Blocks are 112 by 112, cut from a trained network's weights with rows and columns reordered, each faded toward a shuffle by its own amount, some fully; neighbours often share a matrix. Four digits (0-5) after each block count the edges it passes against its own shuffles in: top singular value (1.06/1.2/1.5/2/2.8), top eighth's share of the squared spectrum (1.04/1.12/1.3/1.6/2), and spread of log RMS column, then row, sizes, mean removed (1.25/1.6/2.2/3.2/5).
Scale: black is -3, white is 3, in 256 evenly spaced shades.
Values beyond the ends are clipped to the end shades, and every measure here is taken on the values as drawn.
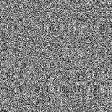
4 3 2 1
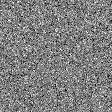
1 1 0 0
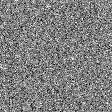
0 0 0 0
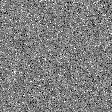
0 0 0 0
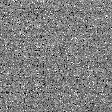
2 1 1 0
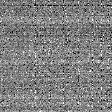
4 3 3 1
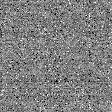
2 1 1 0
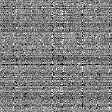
4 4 4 2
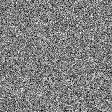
2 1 0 0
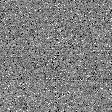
2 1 0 0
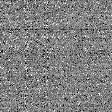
2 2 2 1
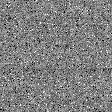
1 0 0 0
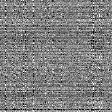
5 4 4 1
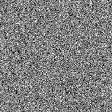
3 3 1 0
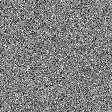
1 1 0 0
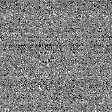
3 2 2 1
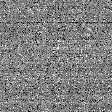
3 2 2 1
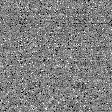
2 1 1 0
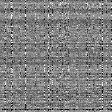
4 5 4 1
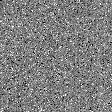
0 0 0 0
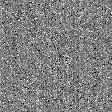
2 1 0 1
